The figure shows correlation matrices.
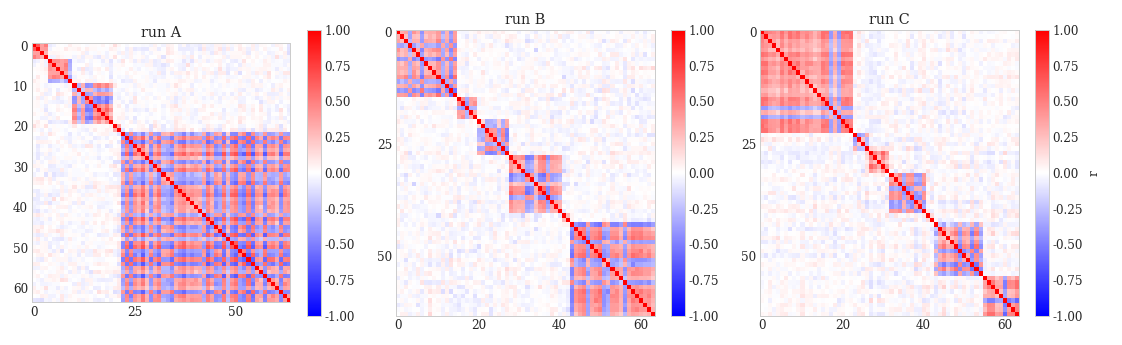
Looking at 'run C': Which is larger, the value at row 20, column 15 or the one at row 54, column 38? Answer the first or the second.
the first
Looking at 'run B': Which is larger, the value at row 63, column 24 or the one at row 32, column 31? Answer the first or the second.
the first
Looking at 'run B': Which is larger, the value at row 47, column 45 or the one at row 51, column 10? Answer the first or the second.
the second
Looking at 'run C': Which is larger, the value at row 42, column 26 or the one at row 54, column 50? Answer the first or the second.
the first
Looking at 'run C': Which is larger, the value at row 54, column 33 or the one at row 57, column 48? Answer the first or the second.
the second
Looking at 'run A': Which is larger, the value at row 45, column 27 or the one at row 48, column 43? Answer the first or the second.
the second
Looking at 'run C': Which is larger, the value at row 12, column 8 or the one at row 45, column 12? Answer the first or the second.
the first
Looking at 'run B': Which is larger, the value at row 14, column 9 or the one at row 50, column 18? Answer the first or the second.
the first
